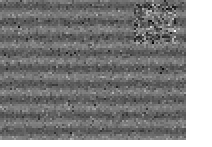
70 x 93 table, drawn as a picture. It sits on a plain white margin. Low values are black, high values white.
No overall slope runs across the table. In the top right lies a patch that is rougher than the rest. Stripes running across repeat 9 times from top to bottom. Values change most from cell to cell in the top right.
